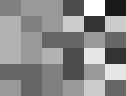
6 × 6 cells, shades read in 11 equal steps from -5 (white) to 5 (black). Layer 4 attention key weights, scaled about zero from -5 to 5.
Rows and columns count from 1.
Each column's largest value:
1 1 1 2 3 4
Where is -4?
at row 4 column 5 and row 5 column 6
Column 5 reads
-5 3 -1 -4 -1 -3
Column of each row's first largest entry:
6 5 3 6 4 2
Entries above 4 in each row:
0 0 0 0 0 0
